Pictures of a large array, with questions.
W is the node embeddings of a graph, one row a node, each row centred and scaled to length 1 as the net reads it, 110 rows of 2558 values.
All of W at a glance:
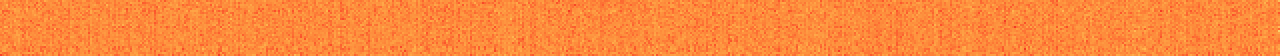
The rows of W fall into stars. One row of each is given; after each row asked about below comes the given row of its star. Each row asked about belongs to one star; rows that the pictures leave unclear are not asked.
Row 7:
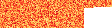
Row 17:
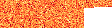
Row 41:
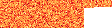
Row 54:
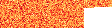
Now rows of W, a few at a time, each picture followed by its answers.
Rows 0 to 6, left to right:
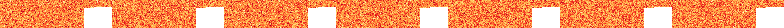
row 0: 41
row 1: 7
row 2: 41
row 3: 54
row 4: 7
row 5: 54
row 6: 17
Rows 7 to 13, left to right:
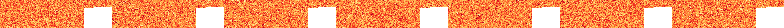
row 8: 41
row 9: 54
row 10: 54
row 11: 7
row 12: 41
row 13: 54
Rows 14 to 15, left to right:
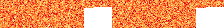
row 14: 7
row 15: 41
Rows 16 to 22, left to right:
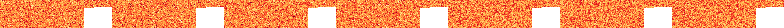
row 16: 7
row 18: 54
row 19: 7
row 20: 7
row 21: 7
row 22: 41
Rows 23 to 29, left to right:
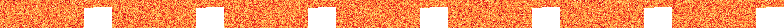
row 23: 7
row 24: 17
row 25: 17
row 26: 41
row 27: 41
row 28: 54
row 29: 54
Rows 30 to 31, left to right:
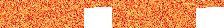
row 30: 7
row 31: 7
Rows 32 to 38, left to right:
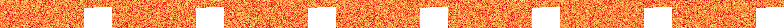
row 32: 7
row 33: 17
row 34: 41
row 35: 41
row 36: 54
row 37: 7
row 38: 7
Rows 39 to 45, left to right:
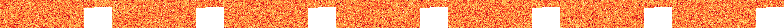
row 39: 54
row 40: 7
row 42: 17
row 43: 41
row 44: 17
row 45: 7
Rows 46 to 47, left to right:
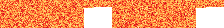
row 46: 41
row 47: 54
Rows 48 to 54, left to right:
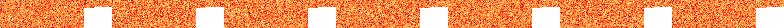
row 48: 17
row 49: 7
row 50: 7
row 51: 41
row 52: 41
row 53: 54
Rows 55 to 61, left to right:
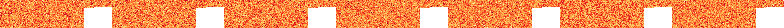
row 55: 54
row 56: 7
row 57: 17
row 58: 41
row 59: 17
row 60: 54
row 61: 41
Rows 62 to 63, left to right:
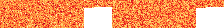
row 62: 41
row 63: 7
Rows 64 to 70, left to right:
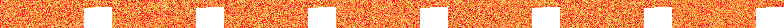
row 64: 41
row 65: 7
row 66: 54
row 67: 7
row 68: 41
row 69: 7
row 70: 17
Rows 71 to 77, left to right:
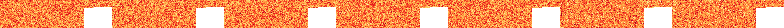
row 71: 41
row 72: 7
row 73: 7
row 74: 41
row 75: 54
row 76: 54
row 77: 7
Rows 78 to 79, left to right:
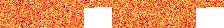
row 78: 17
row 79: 17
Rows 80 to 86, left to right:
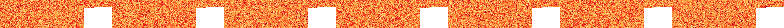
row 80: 17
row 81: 17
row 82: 7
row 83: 41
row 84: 7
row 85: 41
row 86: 17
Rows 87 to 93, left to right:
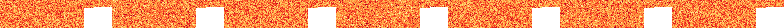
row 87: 7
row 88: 7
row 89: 41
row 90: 17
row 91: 41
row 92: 54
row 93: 41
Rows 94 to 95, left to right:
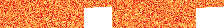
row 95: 54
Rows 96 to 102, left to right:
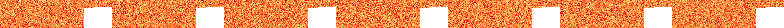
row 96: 41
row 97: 54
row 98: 54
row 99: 54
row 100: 54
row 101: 54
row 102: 41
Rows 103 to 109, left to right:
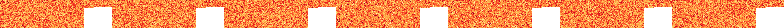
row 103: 41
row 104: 7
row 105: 17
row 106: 41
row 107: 7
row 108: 54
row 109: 7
